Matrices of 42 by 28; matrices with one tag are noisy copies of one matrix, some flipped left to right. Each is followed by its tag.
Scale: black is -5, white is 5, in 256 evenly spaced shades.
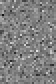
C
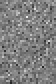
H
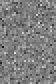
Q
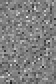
H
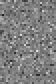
C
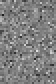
C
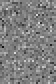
Q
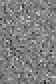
H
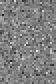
C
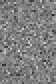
C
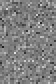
Q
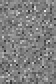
H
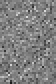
H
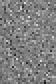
H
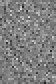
H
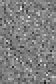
H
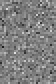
Q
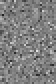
C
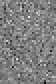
H
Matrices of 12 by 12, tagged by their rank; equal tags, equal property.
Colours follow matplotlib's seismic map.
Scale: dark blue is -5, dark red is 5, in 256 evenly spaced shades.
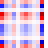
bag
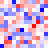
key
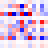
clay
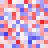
key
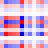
bag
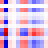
bag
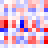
clay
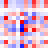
clay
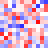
key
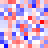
key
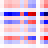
bag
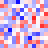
key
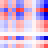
bag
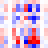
clay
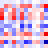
clay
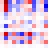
clay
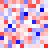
key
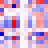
clay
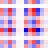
bag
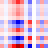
bag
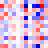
clay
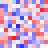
key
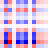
bag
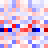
clay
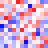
key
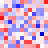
key
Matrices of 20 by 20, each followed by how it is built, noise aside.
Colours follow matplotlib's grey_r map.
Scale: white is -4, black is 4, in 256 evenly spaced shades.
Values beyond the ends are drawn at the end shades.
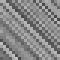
Toeplitz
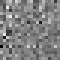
low rank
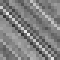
Toeplitz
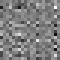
low rank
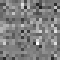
low rank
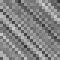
Toeplitz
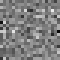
low rank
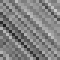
Toeplitz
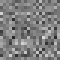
low rank
